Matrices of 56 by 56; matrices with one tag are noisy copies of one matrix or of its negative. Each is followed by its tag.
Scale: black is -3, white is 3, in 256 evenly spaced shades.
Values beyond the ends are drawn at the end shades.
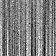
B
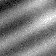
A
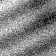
A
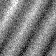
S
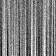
B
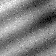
A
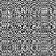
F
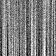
B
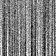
B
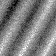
S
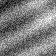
A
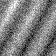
S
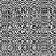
F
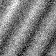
S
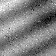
A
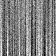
B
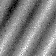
S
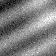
A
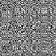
F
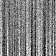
B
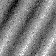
S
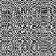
F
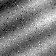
A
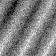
S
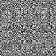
F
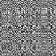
F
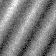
S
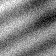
A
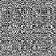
F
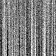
B
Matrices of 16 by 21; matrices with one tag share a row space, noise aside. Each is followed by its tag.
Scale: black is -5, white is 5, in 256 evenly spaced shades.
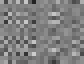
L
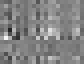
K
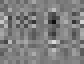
L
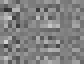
K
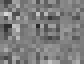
K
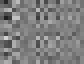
K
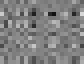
L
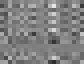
L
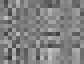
K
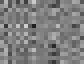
L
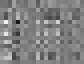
K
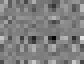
L
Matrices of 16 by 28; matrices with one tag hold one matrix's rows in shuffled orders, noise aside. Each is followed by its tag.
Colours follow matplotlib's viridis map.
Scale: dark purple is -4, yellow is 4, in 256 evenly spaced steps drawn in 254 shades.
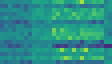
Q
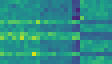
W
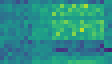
Q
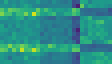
W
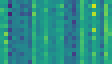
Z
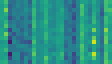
Z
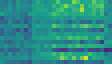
Q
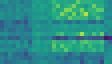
Q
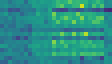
Q
